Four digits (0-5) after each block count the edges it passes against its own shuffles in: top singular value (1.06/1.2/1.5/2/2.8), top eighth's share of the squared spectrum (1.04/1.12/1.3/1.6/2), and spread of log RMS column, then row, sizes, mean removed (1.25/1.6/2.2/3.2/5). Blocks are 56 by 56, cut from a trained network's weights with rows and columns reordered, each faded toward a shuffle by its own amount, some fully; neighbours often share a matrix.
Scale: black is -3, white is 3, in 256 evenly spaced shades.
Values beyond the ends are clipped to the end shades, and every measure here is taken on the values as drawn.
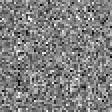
3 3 1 1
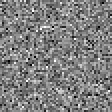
0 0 0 0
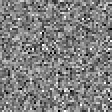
2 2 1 1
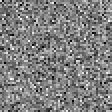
0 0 0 0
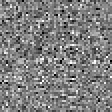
3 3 2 2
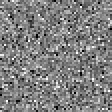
0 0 0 0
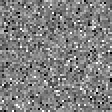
0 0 0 0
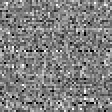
3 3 0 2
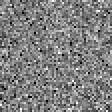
0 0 0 0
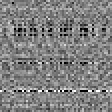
4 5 1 3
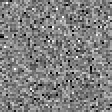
1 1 0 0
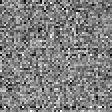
3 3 0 2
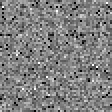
1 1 0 0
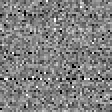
3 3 0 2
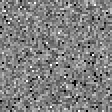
0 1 0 0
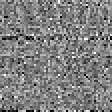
3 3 0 2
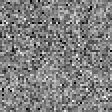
2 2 0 1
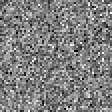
1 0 0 0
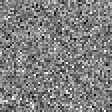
0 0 0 0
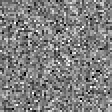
1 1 0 0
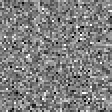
1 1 0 0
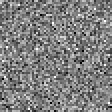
0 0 0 0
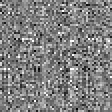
3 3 1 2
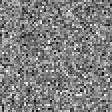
0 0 0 0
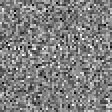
2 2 0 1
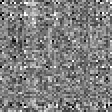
3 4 2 3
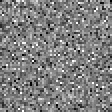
1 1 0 0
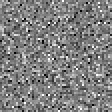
2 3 1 1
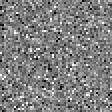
1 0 0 0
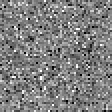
1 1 0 0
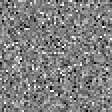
2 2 0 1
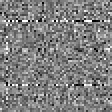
4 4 1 3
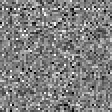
3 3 0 2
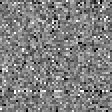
3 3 1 2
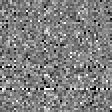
3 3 1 2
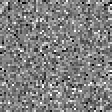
1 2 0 0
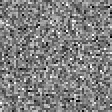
1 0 0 0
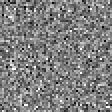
2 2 0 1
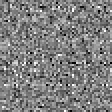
2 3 1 2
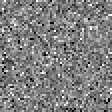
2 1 0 0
